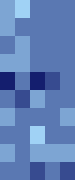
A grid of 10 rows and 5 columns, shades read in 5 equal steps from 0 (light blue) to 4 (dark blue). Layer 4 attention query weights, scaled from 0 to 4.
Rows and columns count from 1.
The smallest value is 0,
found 2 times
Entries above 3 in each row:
0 0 0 0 2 0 0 0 0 0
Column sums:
17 17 19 20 19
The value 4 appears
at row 5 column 1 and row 5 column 3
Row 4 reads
1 1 2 2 2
